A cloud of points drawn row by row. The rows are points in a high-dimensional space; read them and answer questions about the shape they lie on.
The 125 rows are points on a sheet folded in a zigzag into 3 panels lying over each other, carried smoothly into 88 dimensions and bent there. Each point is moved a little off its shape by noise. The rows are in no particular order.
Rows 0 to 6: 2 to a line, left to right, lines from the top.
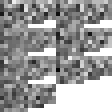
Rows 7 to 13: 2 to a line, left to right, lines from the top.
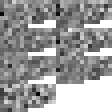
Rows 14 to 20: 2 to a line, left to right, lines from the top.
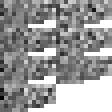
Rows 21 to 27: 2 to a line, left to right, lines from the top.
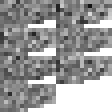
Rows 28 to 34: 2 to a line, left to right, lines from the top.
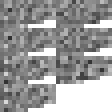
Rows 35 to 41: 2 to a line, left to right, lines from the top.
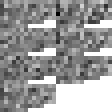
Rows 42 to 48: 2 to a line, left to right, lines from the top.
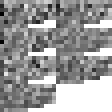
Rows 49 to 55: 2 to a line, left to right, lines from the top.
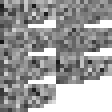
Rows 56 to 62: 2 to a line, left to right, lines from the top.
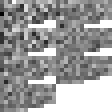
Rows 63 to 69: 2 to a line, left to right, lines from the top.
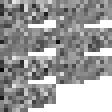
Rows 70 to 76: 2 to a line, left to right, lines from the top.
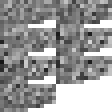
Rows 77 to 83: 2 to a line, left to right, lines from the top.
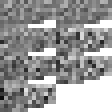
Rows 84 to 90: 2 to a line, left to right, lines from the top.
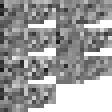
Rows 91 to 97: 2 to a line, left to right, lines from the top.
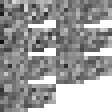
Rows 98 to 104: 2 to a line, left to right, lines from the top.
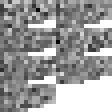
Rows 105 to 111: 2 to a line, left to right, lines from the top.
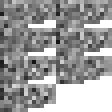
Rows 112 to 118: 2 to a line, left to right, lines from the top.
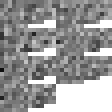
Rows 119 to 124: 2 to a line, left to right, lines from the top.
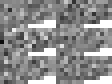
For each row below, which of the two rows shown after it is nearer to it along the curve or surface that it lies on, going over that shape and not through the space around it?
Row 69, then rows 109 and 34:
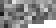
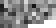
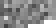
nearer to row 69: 34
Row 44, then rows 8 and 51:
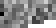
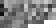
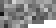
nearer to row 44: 51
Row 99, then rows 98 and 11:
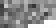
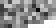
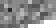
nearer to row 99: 98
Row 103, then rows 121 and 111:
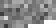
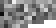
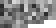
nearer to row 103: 121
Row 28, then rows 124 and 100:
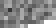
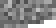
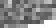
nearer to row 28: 124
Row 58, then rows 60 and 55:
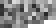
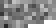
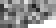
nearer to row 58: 55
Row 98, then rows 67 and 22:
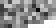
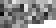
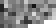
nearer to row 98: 67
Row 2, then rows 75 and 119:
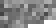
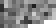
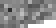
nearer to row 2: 75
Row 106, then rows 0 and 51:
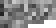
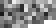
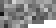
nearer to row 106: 0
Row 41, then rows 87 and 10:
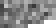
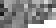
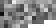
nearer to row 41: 10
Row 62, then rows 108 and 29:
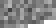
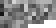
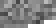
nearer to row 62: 29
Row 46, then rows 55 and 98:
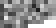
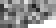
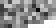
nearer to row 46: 98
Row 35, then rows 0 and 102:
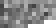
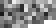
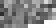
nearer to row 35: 0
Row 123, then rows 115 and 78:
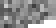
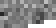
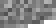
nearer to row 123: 115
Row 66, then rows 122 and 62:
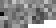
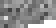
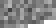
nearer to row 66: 122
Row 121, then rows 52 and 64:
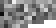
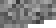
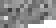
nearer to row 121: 64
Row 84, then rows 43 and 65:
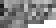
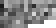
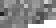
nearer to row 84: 43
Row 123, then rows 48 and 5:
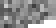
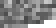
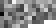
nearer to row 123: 5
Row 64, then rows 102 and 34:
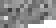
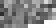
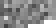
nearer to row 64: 34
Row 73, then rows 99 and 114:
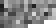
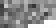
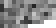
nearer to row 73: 114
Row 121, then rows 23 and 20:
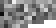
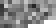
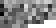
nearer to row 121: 23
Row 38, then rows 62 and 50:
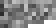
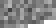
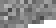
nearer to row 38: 62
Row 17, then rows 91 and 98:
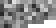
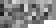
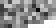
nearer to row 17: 98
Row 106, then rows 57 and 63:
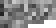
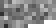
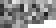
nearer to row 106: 63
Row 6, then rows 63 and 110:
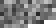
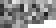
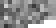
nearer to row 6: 63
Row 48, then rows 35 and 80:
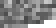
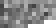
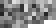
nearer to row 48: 35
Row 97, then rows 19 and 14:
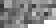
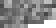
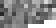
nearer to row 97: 19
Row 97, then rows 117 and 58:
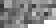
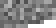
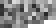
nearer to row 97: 117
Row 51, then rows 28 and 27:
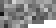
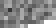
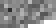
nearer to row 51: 27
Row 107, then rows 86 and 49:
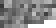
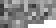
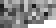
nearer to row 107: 49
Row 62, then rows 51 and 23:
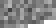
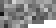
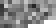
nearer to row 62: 23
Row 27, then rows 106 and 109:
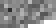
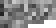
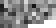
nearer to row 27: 106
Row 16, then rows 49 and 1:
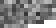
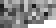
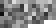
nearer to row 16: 49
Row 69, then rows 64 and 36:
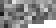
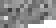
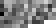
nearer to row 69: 64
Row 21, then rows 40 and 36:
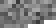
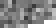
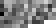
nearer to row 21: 40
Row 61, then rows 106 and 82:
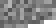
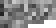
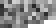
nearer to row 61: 106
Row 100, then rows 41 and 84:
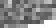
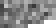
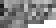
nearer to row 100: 84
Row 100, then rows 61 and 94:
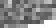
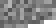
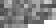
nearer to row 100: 94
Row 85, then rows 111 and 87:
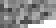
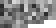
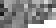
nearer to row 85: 111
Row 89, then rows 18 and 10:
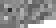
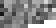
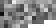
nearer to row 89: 10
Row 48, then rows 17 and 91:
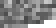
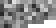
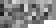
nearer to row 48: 91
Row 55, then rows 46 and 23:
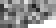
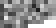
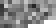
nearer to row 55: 23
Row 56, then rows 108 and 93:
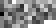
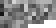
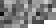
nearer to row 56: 108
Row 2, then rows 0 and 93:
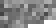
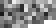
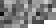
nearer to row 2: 0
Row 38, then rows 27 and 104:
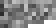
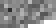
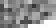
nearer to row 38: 104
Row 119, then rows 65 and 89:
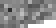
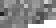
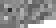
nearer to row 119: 89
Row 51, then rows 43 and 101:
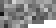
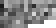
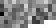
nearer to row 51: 101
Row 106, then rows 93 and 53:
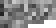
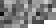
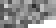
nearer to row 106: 53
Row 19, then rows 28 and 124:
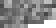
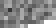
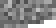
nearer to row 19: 124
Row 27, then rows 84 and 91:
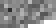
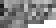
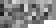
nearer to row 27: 91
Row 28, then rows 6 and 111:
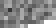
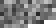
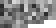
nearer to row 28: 111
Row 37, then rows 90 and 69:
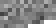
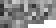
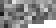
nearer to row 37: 69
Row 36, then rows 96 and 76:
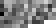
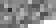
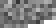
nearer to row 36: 76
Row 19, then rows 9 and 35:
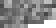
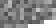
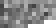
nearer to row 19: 9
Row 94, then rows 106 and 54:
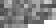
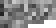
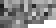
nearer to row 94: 54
